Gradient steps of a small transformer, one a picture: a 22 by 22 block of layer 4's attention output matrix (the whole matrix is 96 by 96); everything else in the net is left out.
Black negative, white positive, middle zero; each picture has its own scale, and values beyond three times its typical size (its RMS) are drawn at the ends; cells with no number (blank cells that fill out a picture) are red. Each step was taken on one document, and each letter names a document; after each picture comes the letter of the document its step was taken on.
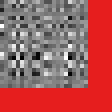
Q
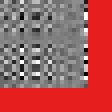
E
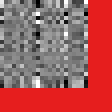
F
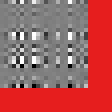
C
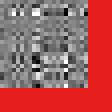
Q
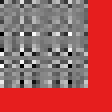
C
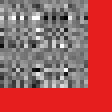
Q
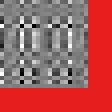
C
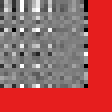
E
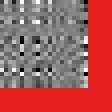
E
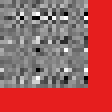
F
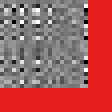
E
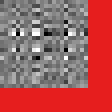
Q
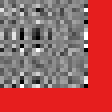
E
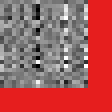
F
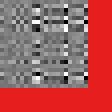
F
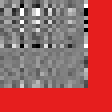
E
